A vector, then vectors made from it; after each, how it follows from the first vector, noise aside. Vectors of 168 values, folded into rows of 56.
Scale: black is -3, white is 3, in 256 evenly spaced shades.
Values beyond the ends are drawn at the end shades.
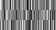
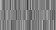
shrunk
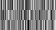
reversed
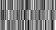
reversed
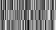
reversed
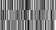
reversed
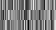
reversed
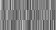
shrunk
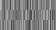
shrunk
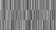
shrunk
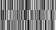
reversed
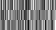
reversed
